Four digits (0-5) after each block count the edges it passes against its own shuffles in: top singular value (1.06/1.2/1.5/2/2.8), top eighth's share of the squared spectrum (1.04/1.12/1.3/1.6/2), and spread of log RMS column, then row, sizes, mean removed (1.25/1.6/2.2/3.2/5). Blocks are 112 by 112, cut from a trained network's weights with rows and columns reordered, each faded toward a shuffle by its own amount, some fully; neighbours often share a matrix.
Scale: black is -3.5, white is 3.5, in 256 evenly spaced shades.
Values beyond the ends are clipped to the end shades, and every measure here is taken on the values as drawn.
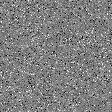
0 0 0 0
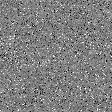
0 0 0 0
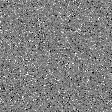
0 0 0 0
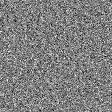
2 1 0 0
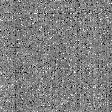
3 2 0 2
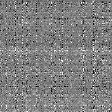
3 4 4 2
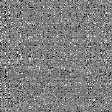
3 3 3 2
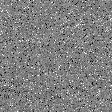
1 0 0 0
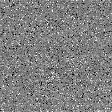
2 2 1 0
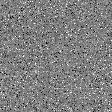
1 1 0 0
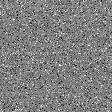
1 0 0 0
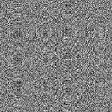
4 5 3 2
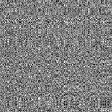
4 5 3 3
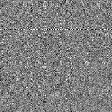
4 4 2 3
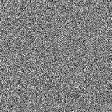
4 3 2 1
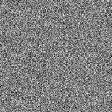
4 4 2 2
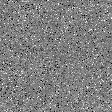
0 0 0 0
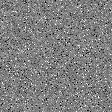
0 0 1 0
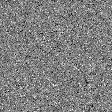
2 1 0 0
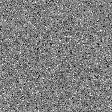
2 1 0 0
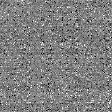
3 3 3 1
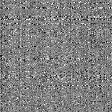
3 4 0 3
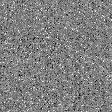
1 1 0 0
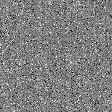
1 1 0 0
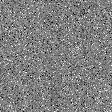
1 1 0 0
